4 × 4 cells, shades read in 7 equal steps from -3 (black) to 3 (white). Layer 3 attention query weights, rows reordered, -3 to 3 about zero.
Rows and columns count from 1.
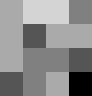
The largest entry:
2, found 2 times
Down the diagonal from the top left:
1 -1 0 -3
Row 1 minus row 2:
0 3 1 -1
